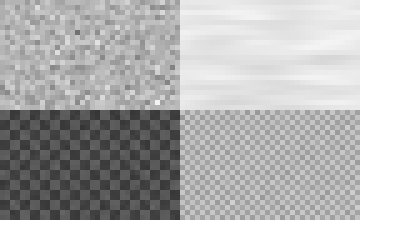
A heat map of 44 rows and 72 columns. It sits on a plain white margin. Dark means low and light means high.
It is made of 2 by 2 panels. Panel 1,1: high, fine-grained. Panel 1,2: very high, streaked across, faint in contrast. Panel 2,1: low, checkered. Panel 2,2: high, checkered.
